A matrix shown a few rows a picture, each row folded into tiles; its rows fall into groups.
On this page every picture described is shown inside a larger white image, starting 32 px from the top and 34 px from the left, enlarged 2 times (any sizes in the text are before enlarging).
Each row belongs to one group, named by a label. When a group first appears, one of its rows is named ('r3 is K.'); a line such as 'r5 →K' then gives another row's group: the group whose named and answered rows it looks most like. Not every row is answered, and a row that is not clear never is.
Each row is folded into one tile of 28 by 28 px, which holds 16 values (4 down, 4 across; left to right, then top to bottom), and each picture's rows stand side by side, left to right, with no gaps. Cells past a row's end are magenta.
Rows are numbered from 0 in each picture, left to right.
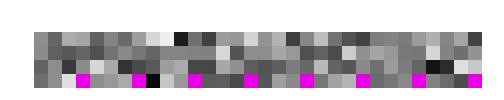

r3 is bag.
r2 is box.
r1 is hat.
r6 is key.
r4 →box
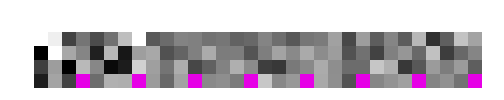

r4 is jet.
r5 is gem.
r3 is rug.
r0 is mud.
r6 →hat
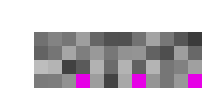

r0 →hat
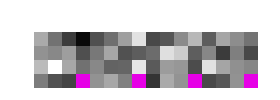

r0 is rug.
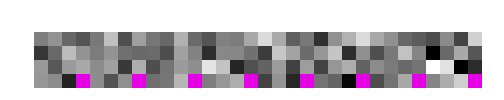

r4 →mud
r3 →hat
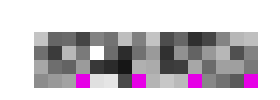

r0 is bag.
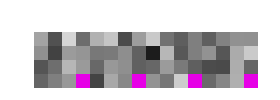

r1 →box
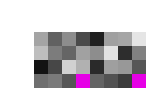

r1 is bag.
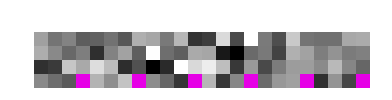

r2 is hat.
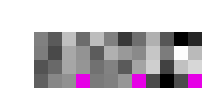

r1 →mud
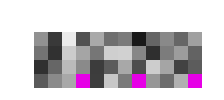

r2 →hat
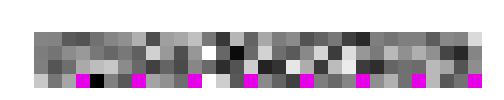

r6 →jet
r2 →bag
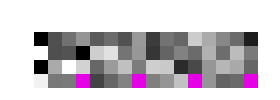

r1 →key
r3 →rug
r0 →rug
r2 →hat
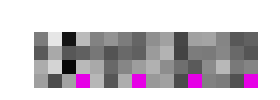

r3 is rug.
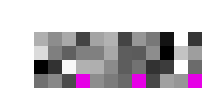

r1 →gem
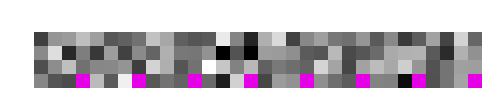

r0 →bag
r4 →box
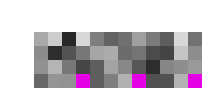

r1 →key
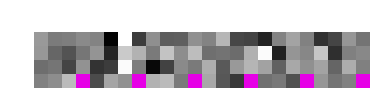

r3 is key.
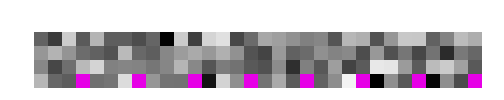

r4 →mud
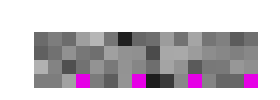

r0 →hat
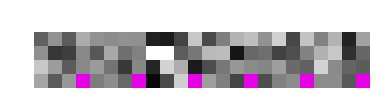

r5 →gem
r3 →bag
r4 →box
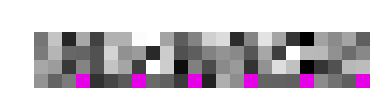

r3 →box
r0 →gem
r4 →rug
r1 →bag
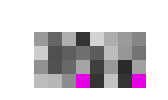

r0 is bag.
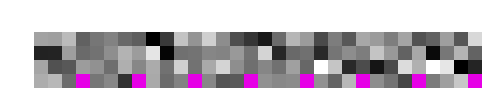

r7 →hat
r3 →rug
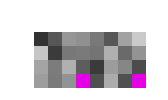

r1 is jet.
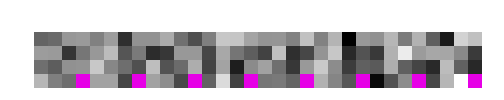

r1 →gem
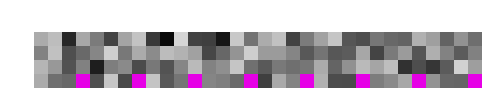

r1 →jet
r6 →hat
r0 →gem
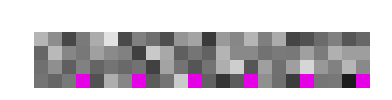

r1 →box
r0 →mud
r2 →key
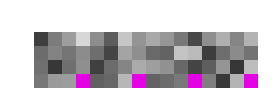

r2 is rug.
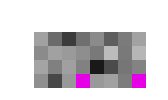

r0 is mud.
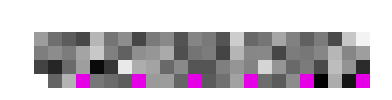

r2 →gem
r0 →jet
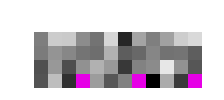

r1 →gem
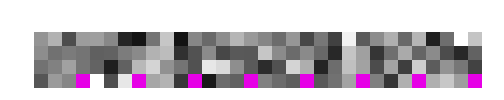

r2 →gem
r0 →box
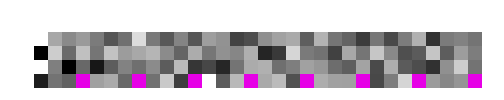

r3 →jet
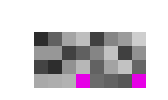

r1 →bag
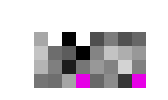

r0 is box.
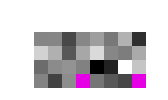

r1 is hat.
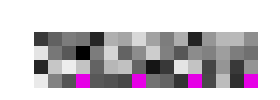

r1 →bag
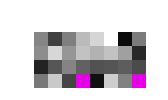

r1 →box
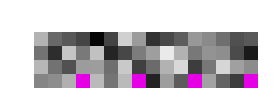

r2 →key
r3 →rug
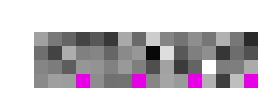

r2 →mud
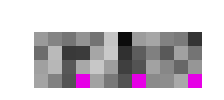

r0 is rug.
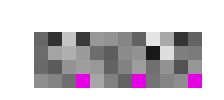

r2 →mud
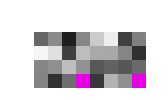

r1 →box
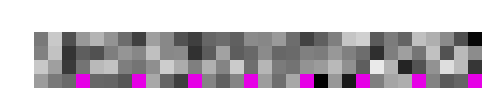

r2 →rug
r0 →gem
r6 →hat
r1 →rug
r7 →rug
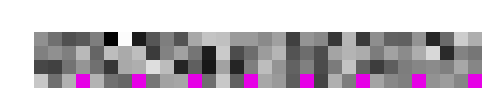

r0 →jet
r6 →jet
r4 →gem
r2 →hat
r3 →mud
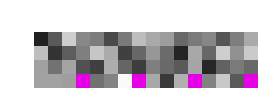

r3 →jet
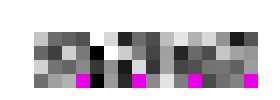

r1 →mud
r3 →mud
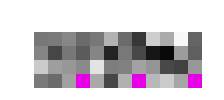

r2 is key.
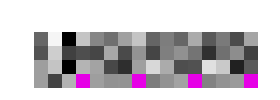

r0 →gem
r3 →hat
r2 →hat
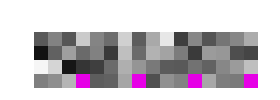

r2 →box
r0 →hat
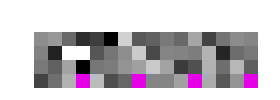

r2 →hat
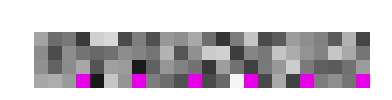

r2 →bag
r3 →key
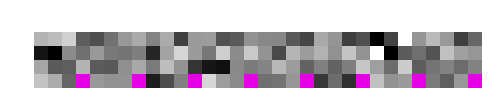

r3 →jet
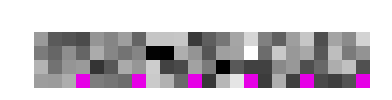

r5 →bag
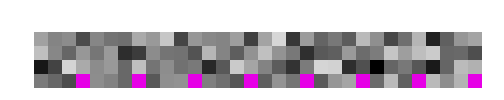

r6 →jet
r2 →box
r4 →box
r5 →hat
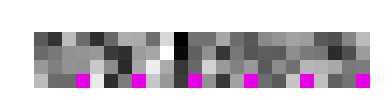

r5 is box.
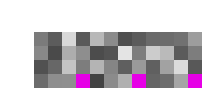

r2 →key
